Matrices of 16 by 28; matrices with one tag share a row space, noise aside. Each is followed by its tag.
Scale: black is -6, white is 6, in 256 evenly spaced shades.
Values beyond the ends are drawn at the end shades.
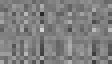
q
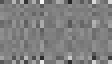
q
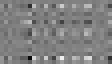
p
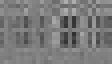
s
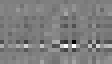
s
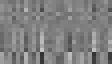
q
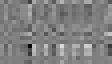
p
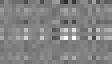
s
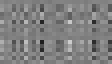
q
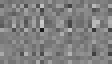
q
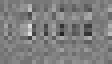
p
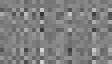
q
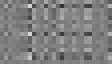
p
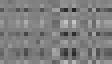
s
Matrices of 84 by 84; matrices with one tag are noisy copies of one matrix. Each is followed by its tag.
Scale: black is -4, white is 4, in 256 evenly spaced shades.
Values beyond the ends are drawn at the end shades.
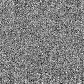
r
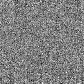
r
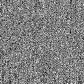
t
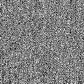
t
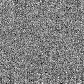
r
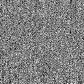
t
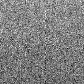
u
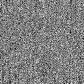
t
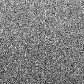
u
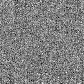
r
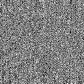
t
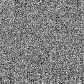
r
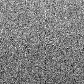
u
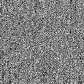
t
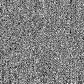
t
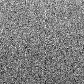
u
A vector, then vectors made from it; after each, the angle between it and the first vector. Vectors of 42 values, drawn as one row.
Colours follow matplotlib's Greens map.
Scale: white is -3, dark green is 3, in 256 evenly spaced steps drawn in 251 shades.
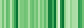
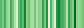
partly opposed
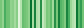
orthogonal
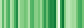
nearly parallel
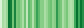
orthogonal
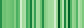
partly opposed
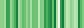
nearly parallel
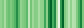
nearly parallel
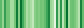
orthogonal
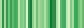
partly aligned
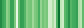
nearly opposite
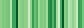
nearly parallel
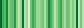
orthogonal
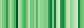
nearly parallel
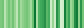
partly opposed
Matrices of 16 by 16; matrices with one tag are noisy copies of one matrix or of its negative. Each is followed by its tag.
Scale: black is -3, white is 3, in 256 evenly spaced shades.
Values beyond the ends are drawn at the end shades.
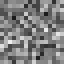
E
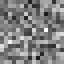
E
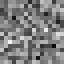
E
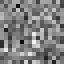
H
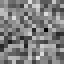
E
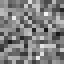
E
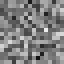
E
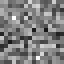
E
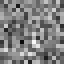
H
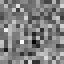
H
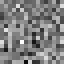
H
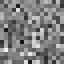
H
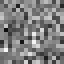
H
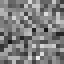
E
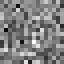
H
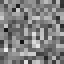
H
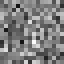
H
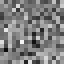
H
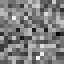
E
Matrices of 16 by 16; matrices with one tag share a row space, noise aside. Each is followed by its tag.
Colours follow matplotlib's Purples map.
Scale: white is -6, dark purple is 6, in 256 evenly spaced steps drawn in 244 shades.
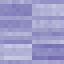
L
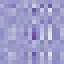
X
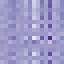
X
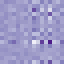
X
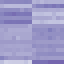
L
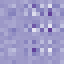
X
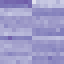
L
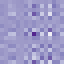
X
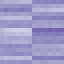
L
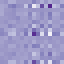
X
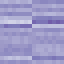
L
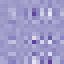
X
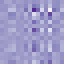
X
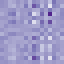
X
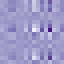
X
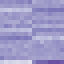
L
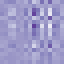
X
